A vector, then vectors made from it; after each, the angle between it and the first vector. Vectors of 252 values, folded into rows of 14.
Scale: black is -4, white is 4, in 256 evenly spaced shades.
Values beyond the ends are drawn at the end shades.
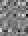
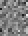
nearly opposite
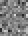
nearly opposite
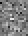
orthogonal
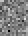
partly opposed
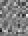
nearly opposite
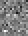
partly opposed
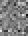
nearly parallel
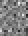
nearly parallel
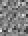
nearly parallel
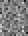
partly aligned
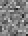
partly opposed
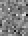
partly aligned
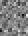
nearly opposite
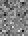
partly opposed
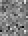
orthogonal
